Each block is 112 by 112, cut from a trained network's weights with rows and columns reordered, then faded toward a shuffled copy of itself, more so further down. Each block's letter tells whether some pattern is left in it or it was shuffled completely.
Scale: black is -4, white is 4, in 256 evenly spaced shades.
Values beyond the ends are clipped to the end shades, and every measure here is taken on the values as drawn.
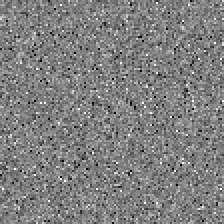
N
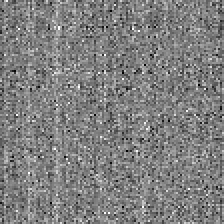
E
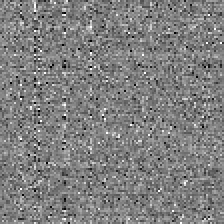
E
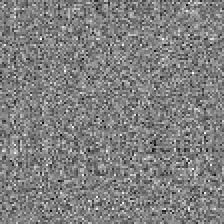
E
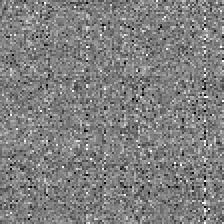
E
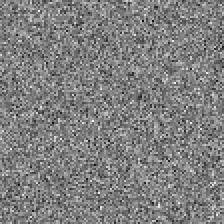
N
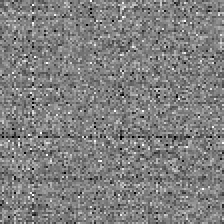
E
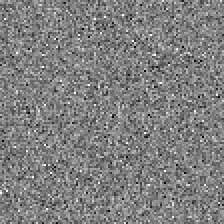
N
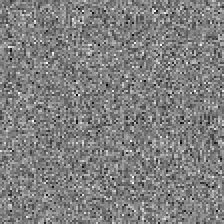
E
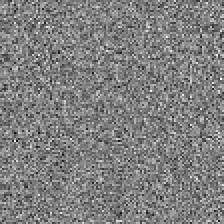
E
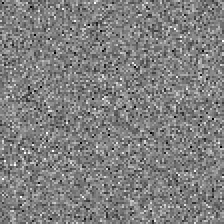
N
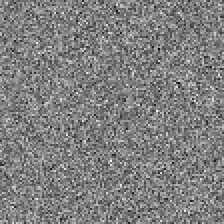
N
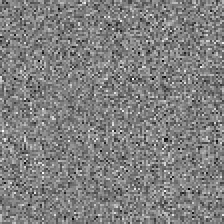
E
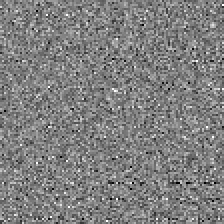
E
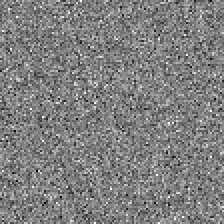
N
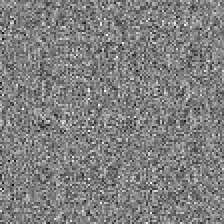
E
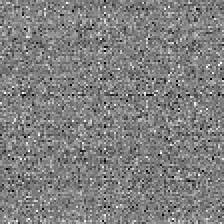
E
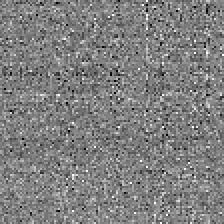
E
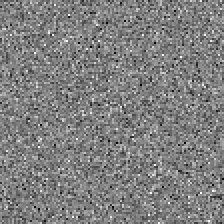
N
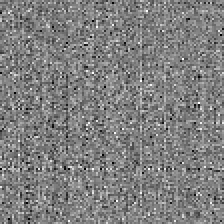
E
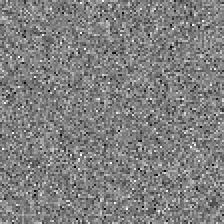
N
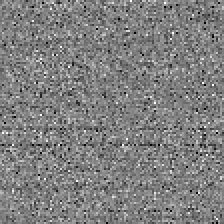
E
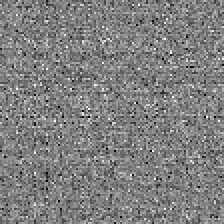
E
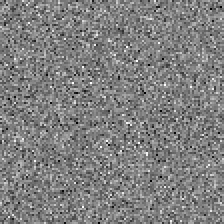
N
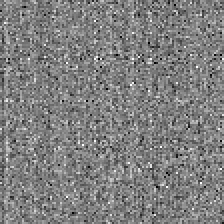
E
